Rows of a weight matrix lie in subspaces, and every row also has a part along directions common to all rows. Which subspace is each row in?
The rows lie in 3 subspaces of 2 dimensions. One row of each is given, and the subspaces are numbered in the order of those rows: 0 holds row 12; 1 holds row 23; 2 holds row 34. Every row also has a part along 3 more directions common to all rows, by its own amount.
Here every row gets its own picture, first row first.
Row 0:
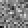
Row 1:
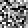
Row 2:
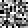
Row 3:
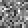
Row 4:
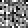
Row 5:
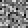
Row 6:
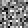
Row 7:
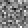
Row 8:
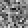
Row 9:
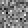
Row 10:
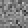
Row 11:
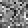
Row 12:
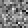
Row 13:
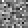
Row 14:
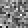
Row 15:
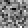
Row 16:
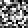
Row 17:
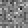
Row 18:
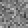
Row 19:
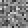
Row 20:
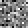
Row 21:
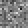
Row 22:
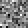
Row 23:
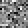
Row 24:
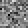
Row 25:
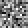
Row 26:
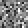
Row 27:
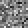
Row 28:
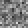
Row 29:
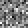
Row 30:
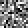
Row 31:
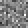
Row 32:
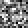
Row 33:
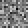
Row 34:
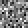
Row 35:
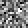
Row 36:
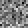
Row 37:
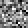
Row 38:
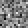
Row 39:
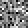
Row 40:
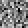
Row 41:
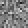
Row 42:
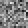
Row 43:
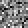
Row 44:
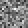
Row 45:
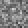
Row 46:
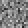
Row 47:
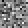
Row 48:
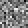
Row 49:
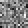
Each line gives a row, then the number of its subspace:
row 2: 1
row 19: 1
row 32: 0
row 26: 2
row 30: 2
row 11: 2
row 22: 1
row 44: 0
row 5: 1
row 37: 0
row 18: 2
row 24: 1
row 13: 1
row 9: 2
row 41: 2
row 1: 0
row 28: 0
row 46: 2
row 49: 2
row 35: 2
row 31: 1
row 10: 0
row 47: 1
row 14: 1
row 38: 1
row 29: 0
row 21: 1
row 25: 1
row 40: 2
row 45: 0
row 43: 2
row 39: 0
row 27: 2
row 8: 0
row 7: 0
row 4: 1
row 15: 0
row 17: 1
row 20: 1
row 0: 2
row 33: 1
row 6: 2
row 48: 0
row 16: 0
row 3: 2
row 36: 0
